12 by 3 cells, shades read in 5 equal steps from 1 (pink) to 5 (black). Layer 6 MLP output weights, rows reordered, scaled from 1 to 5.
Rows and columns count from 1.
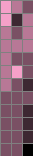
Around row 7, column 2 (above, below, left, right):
1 3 2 4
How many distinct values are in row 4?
1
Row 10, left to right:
3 3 4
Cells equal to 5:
1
